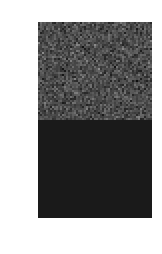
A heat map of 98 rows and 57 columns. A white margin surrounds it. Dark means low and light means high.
The table splits into 2 rows of 1 panel. Panel 1,1: low, fine-grained. Panel 2,1: very low, flat.
